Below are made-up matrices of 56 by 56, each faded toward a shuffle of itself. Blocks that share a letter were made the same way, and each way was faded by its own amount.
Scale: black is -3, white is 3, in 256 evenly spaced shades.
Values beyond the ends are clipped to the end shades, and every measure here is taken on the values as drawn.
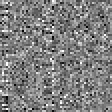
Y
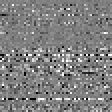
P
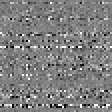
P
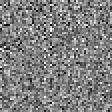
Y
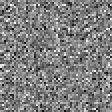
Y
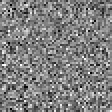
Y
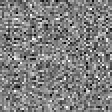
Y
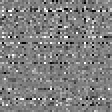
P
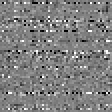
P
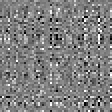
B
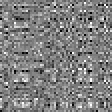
B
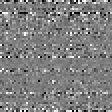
P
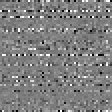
P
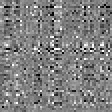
B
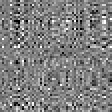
B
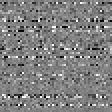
P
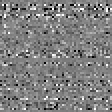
P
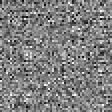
Y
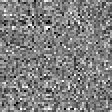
Y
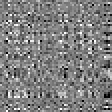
B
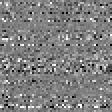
P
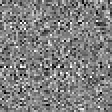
Y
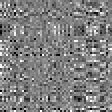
B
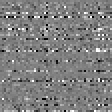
P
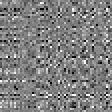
B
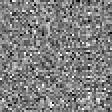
Y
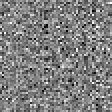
Y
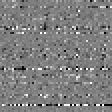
P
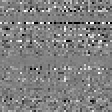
P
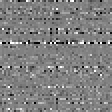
P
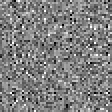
Y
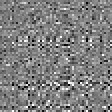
B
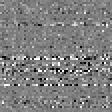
P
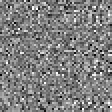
Y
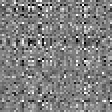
B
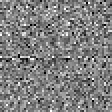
Y
